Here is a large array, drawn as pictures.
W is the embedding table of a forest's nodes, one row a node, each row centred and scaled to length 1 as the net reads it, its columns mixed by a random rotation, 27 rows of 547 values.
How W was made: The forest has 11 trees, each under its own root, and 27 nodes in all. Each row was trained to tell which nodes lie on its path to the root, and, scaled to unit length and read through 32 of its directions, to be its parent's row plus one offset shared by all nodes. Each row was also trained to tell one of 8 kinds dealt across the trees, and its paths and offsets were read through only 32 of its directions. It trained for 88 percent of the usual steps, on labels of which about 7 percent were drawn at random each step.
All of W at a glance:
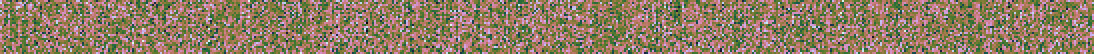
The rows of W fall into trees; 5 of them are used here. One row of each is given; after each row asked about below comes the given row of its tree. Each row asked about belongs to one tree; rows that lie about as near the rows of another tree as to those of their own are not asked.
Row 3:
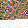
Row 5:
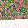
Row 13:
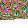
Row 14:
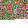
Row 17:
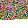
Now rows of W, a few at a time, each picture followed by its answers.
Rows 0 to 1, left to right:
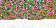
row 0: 5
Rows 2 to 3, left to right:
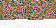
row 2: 3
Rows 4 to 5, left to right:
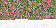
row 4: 3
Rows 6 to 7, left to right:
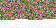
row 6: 3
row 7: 14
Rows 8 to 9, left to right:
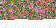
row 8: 5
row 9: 14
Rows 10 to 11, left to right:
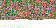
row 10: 5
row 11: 14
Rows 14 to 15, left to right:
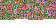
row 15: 14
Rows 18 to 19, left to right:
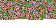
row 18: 5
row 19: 3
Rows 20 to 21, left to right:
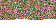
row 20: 14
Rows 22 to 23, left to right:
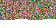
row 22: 13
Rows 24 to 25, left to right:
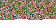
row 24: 13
